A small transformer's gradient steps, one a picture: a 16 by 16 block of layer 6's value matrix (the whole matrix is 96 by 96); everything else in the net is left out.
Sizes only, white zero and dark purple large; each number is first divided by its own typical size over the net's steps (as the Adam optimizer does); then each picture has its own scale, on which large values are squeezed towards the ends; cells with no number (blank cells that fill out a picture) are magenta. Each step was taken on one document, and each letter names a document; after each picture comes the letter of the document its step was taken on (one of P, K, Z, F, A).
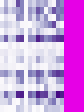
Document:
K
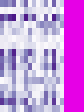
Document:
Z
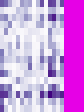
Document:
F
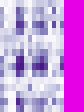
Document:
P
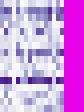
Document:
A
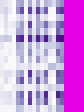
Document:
K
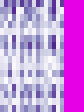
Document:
Z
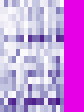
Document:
Z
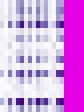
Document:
K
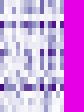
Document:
F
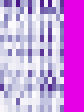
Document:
F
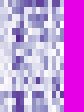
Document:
P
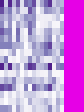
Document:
A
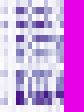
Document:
K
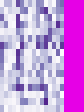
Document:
P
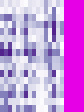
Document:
A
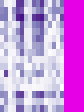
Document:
P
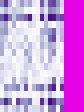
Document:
F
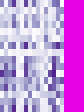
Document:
Z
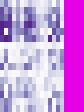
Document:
A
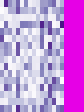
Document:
F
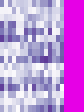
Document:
A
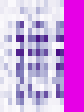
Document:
K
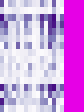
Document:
F
